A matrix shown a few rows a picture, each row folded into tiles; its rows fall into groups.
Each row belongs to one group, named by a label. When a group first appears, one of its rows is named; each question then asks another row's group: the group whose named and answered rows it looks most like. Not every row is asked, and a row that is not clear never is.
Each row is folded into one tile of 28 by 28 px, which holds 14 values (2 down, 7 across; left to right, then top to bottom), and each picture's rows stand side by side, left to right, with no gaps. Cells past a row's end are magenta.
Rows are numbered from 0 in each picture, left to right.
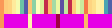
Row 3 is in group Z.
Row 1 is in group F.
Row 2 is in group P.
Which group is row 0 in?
Z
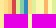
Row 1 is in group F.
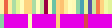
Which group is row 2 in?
Z
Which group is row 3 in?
P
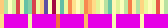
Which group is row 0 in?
F
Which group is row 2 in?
P
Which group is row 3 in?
Z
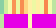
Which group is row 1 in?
F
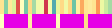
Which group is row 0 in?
F
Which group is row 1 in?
F
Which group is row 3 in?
Z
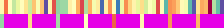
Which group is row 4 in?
P
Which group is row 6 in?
Z
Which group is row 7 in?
Z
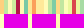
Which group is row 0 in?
F
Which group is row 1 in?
Z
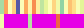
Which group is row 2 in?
P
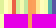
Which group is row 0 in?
Z
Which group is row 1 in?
Z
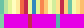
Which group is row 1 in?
P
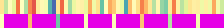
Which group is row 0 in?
F
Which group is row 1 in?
Z
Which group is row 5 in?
Z
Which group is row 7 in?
F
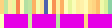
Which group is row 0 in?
F
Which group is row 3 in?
Z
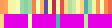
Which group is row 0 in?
Z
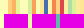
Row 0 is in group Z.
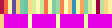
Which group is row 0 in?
Z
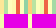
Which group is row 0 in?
F
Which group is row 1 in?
F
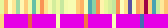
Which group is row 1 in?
P
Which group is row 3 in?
P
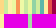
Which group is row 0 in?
F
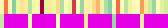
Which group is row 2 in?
F
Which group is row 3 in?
Z
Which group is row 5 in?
Z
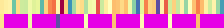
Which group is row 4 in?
Z
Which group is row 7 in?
Z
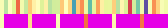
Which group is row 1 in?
Z
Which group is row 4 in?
F
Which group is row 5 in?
P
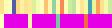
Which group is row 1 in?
F
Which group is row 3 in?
P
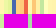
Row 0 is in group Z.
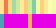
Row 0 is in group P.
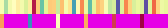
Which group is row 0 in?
P
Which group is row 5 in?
P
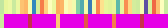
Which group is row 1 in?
P
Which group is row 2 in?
Z
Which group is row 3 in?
P
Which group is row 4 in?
P
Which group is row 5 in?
P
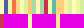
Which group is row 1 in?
F
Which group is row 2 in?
Z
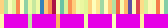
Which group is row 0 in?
F
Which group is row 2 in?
P
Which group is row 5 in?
F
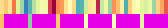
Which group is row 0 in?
Z
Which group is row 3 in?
Z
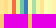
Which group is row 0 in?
Z
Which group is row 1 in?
P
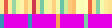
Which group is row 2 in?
P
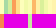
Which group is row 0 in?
P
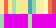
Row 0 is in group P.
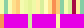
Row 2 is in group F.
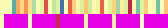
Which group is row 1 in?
F
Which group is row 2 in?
P
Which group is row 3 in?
F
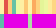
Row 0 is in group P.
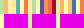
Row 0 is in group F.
